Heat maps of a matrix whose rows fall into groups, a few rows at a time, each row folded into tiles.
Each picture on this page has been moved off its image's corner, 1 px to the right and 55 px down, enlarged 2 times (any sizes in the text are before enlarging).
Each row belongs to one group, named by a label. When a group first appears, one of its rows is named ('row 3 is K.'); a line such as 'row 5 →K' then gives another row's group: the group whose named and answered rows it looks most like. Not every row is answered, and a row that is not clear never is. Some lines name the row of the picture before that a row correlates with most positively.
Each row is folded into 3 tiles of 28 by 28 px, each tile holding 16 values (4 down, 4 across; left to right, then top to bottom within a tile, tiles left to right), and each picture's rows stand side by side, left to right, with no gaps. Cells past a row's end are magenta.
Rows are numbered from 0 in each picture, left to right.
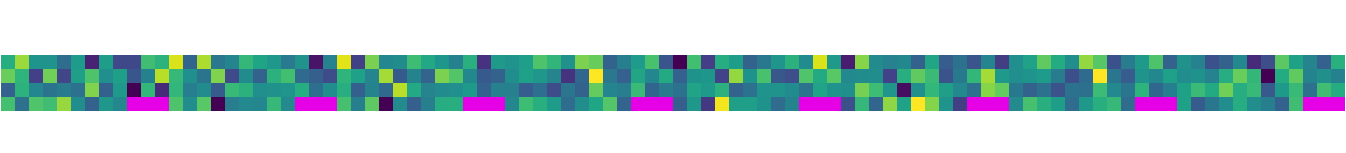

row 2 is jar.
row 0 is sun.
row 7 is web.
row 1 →jar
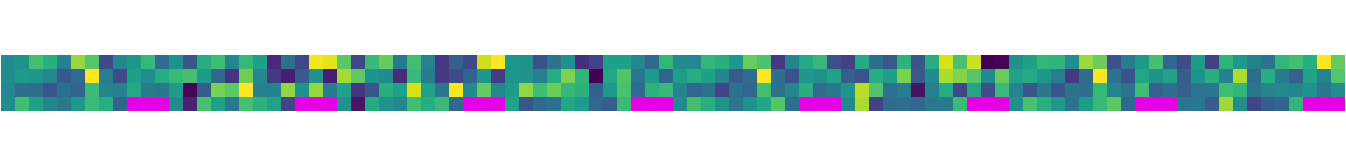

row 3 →web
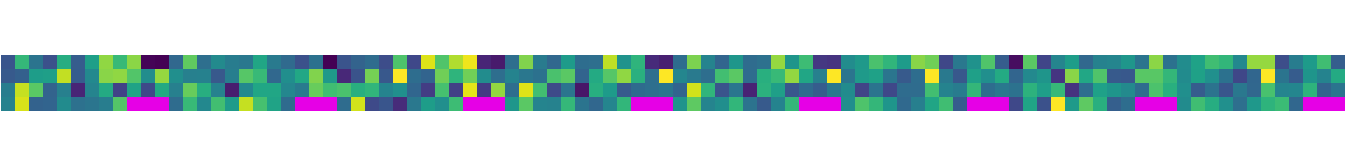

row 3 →sun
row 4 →sun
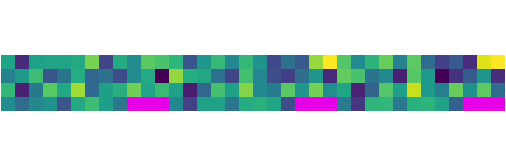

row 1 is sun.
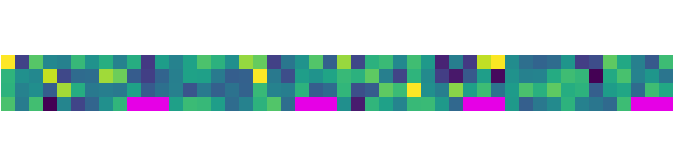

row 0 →jar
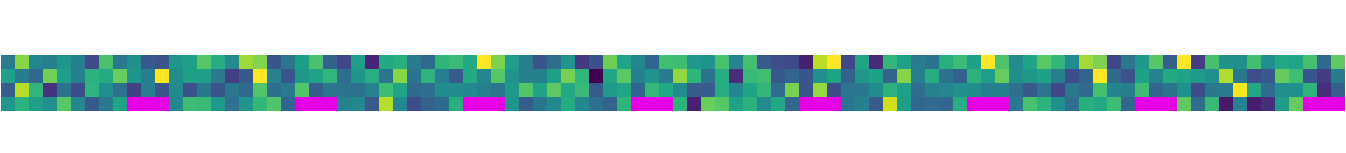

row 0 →sun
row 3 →web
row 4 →sun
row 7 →jar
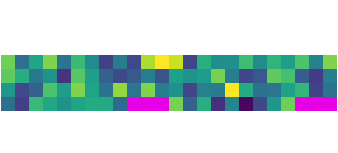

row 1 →jar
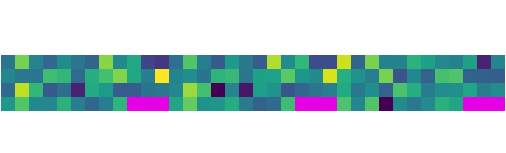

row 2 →jar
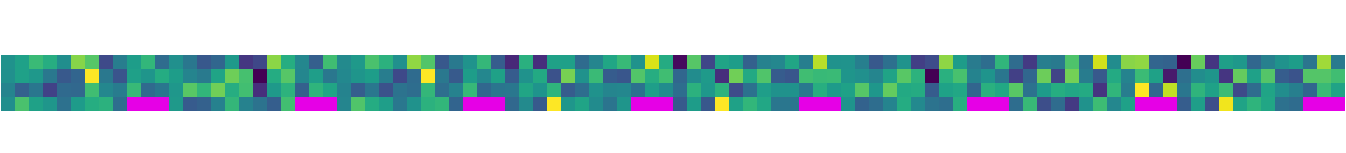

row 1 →web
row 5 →web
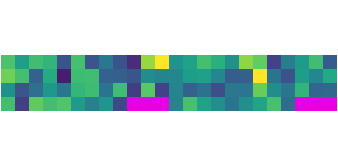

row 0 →sun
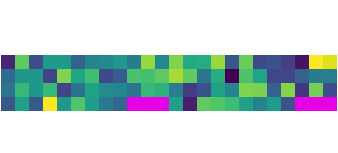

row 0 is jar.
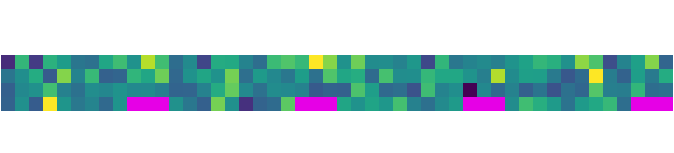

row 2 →sun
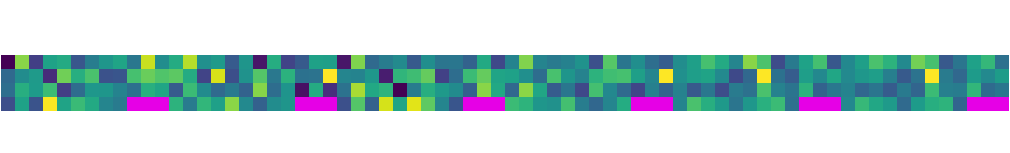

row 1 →sun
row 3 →sun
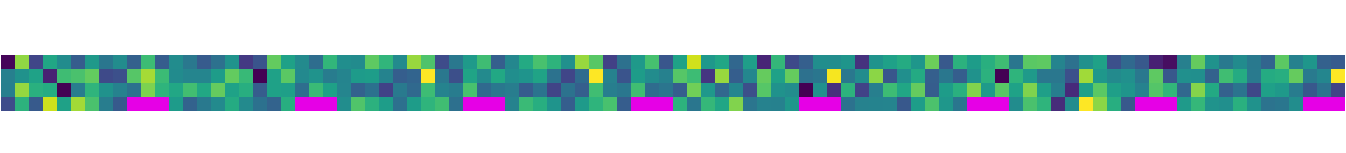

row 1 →web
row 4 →sun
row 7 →sun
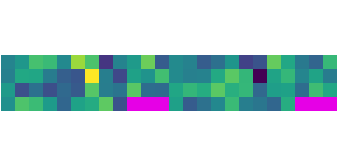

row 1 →web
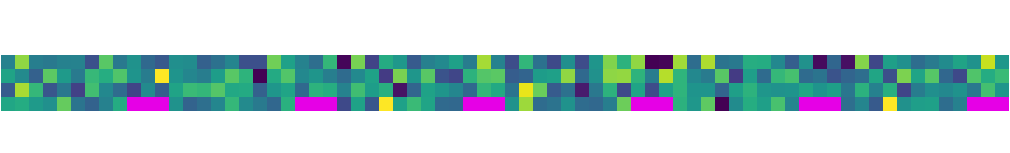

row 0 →sun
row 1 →web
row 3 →sun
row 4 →jar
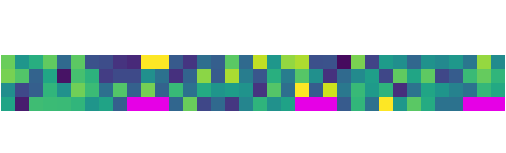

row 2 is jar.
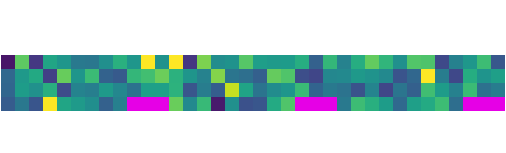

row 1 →jar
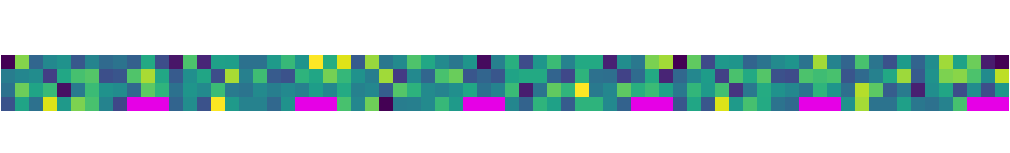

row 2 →jar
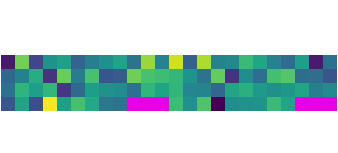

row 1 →jar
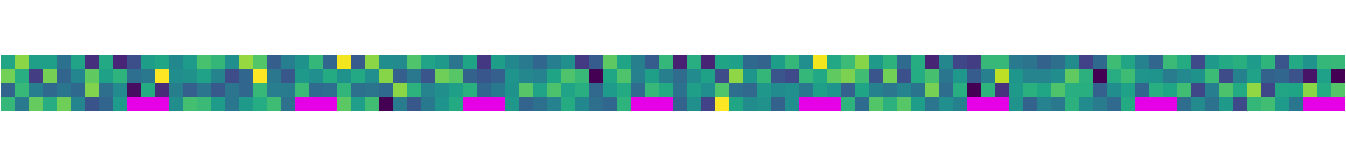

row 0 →sun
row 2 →jar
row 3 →web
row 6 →web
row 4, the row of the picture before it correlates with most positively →0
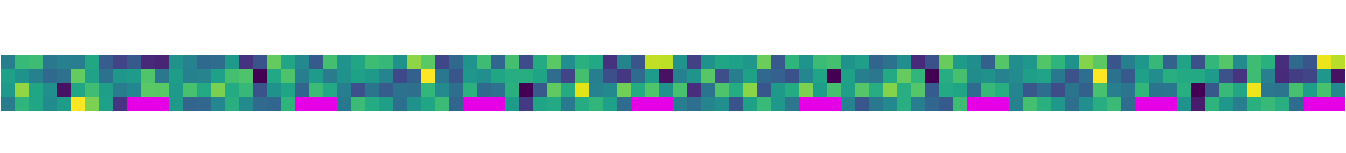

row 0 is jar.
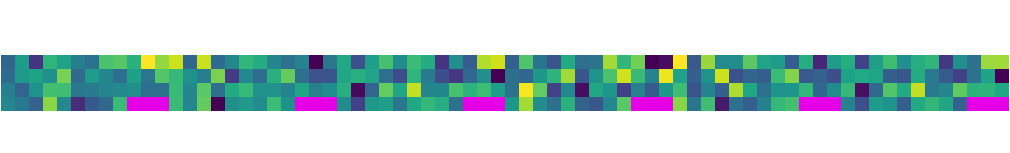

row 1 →jar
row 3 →sun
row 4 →jar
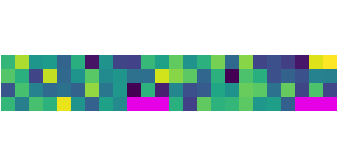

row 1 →sun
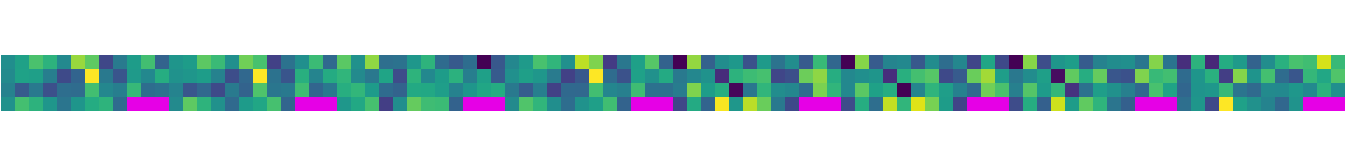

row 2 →jar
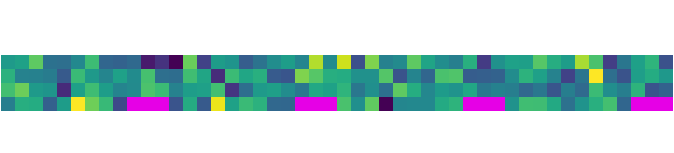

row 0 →jar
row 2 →jar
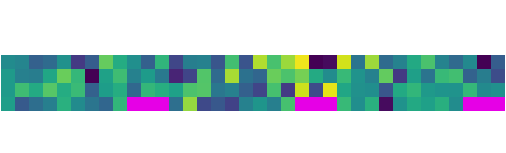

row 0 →web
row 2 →jar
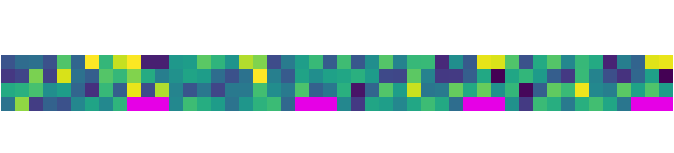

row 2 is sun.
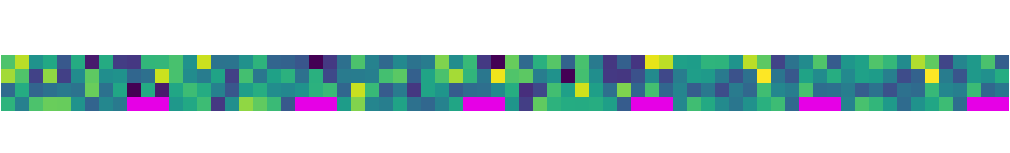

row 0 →sun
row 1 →jar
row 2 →sun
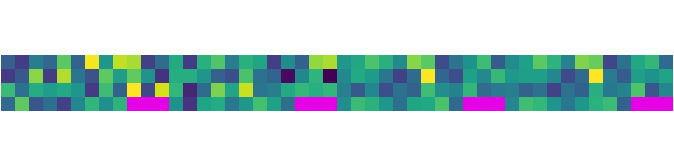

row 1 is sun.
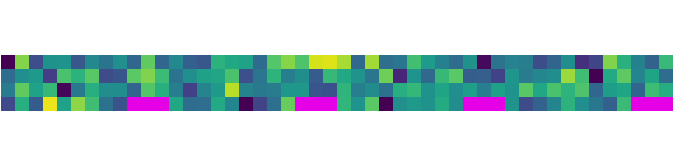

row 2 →jar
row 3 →web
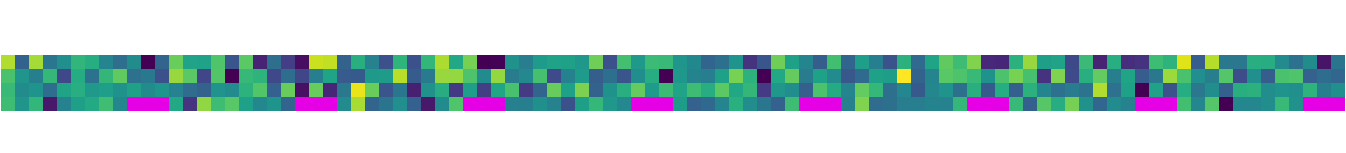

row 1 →sun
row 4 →web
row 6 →sun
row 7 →jar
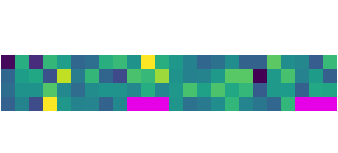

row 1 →web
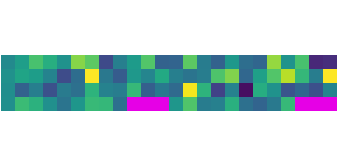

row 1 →sun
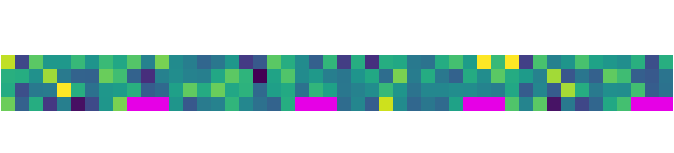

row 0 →jar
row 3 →jar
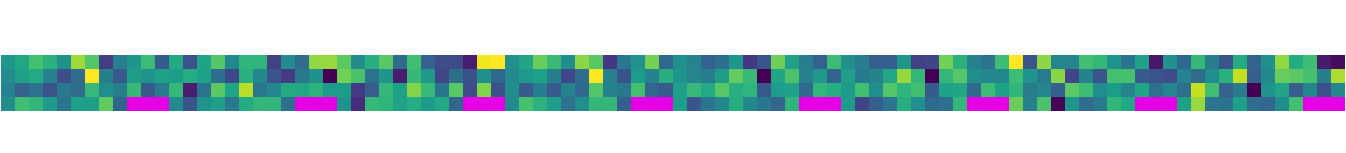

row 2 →sun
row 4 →web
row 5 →web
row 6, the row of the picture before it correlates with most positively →3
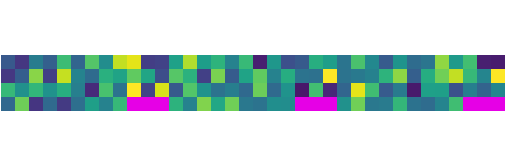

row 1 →sun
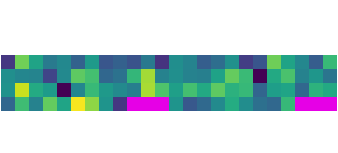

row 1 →web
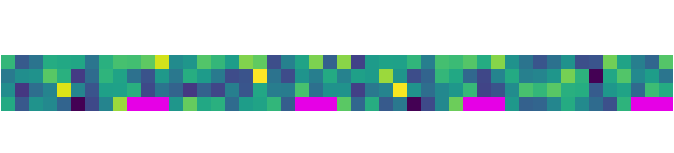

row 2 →jar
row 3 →web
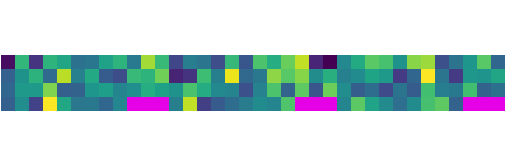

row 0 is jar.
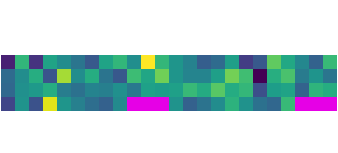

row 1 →web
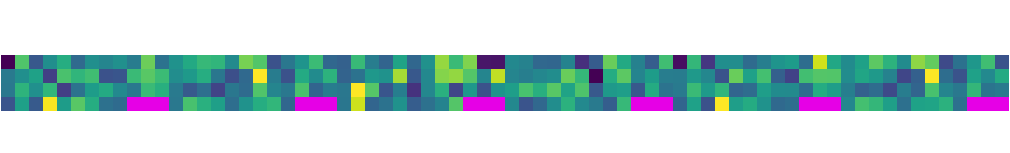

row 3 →web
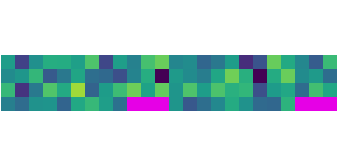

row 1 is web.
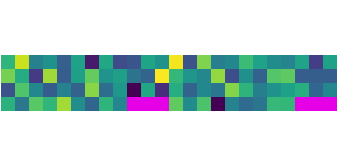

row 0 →sun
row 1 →jar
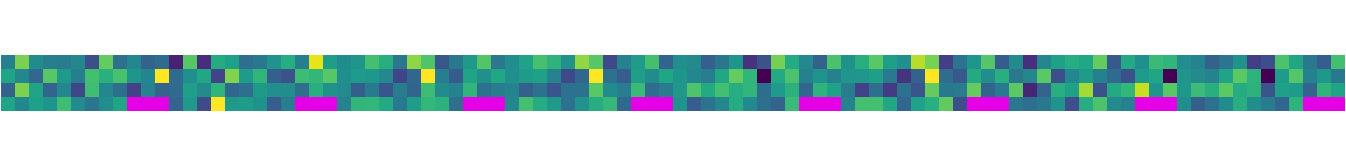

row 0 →sun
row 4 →web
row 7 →web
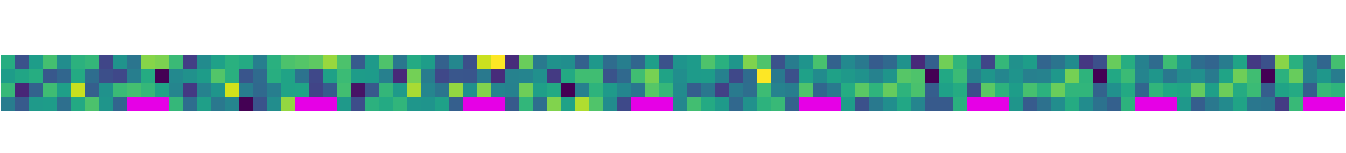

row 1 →jar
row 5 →web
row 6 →web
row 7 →web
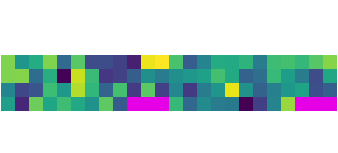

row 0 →sun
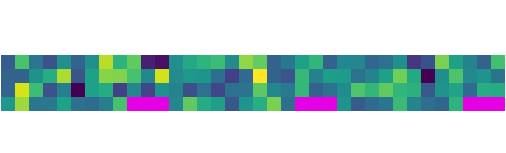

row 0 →sun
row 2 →web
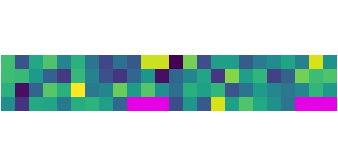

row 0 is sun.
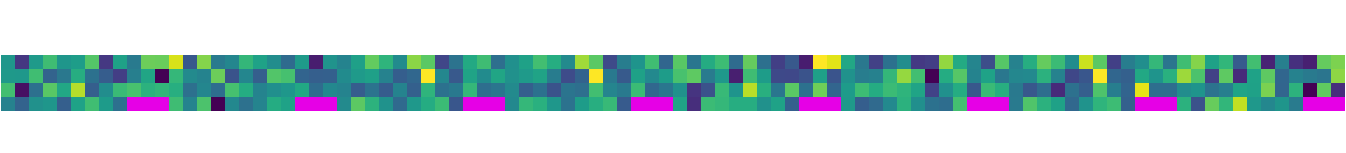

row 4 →sun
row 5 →web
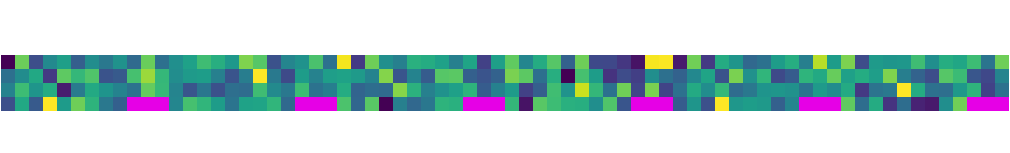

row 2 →jar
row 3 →sun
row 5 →jar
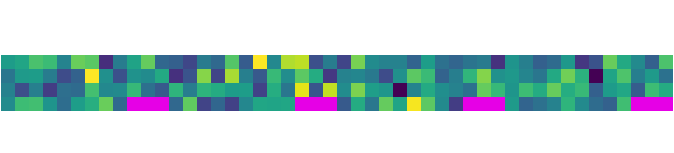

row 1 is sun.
